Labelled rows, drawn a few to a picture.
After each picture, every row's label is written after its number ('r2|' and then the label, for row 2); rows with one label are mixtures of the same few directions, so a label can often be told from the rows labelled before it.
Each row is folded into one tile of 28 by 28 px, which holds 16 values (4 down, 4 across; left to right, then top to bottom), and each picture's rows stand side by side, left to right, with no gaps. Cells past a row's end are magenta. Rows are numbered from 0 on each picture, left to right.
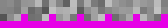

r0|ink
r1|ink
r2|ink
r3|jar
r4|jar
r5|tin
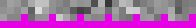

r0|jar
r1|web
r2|jar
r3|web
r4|jar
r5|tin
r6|web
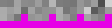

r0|ink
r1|web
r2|web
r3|web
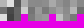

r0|ink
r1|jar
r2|ink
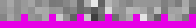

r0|web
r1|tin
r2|jar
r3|ink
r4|jar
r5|ink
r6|ink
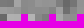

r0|ink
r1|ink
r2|web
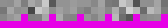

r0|web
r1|web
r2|ink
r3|web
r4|jar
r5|web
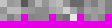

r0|tin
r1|web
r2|tin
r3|ink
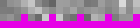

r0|tin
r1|tin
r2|ink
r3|ink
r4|web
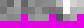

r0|web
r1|jar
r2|web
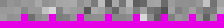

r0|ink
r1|jar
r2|web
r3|web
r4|web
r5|jar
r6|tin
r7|ink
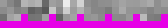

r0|jar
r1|ink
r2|web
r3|jar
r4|web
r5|ink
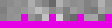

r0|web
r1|tin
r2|ink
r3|tin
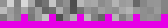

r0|web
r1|jar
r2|tin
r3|ink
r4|tin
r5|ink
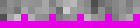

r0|ink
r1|tin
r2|web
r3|web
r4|ink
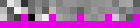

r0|jar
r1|ink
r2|jar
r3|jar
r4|jar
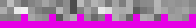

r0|jar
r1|jar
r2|tin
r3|jar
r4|ink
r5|tin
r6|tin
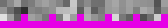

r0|jar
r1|tin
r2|ink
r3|web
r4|ink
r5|tin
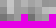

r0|web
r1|jar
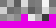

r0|web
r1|tin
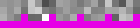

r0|ink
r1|tin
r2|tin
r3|web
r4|ink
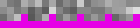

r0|jar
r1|ink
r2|tin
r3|tin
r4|jar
